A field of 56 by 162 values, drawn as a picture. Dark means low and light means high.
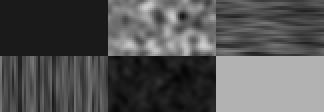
It is made of 2 by 3 panels. Panel 1,1: very low, flat. Panel 1,2: middling, blotchy, strong in contrast. Panel 1,3: low, streaked across. Panel 2,1: low, streaked downward. Panel 2,2: very low, blotchy, faint in contrast. Panel 2,3: high, flat.
